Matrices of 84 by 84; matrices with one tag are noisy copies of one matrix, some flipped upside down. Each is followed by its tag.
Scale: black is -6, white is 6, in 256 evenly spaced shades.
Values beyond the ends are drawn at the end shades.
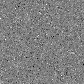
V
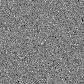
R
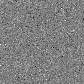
V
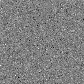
V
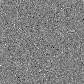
V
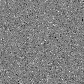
R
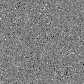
V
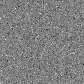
V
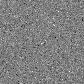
R
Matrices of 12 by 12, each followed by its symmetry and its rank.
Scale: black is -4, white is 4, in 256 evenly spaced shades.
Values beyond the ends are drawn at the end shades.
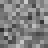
neither, full rank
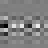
neither, rank one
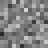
neither, full rank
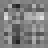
antisymmetric, rank two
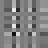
neither, rank one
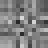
antisymmetric, rank two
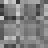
antisymmetric, rank two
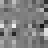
neither, rank two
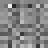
neither, rank two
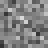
neither, full rank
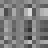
neither, rank one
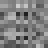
neither, rank two
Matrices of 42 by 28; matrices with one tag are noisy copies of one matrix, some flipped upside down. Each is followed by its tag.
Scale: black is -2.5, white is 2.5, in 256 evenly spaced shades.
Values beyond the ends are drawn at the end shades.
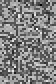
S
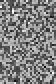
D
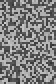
D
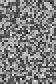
D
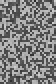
D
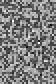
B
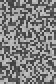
D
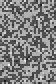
B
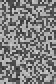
D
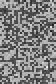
S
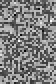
S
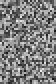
D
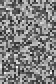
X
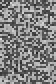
S
